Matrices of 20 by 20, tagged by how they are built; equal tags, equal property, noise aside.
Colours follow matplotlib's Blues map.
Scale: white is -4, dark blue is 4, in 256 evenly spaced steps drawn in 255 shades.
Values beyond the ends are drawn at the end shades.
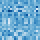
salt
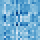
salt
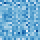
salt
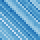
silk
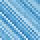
silk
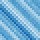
silk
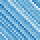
silk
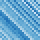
silk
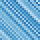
silk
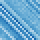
silk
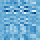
salt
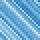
silk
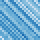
silk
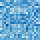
salt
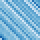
silk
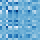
salt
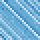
silk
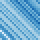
silk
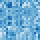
salt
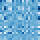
salt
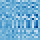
salt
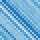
silk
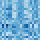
salt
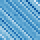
silk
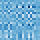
salt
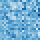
salt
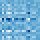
salt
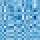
salt
